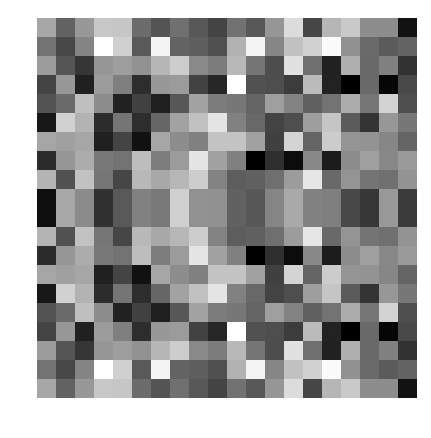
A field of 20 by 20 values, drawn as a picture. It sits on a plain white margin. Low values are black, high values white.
It is mirror symmetric from top to bottom. No single row or column stands out from its neighbours. There is no seam. The centre is the smoothest part. No overall slope runs across the table.
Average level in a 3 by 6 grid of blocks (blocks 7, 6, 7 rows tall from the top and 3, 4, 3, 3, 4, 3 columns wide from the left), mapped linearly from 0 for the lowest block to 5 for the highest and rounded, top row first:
2 2 2 3 3 1 | 2 2 5 0 2 2 | 2 2 2 3 3 1
